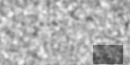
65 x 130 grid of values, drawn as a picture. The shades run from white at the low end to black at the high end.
Overall the values sit about 30% of the way up the scale. The halves do not mirror each other. The texture is blotchy. No regular stripes run through it. In the bottom right lies a patch that is higher than the rest. The ninth with the highest average is the bottom right.
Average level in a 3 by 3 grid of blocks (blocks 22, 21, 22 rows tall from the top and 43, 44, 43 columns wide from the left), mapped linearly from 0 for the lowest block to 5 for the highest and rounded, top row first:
0 0 1 / 0 0 0 / 0 0 5
